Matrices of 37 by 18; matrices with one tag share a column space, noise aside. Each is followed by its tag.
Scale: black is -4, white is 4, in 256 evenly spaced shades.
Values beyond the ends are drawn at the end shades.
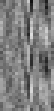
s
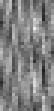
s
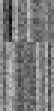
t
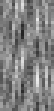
s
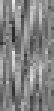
s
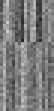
t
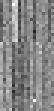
t
